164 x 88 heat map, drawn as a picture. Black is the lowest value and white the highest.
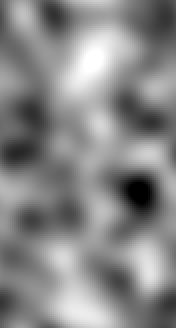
Odd rows or columns: none. Grain: smooth. Lone odd cells: none. Histogram: bell-shaped. Slope: none. Ninth with the highest average: top middle.
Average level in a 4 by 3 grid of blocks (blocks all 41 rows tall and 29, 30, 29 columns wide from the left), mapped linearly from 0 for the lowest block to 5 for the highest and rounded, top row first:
2 5 1 / 0 4 2 / 2 2 0 / 2 4 2
